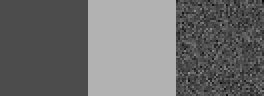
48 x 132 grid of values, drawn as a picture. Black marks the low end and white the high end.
The table splits into one row of 3 panels. Panel 1,1: low, flat. Panel 1,2: high, flat. Panel 1,3: low, fine-grained.
